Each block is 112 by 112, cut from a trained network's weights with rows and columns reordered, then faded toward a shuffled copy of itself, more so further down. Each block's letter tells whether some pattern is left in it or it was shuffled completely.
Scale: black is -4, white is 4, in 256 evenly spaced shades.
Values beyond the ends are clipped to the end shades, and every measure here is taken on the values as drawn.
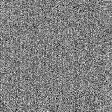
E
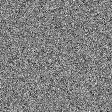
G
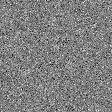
G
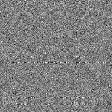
E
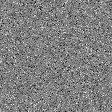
G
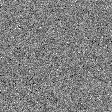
G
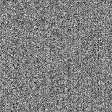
E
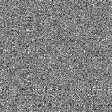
E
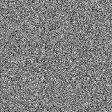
E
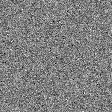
G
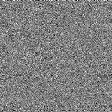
E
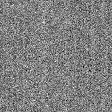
E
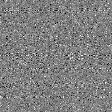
E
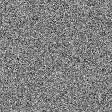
G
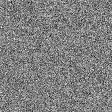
G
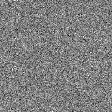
E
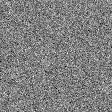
G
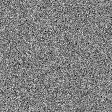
G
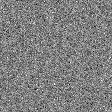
G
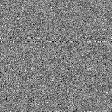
E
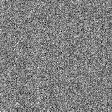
E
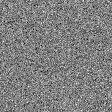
G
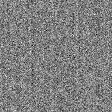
E
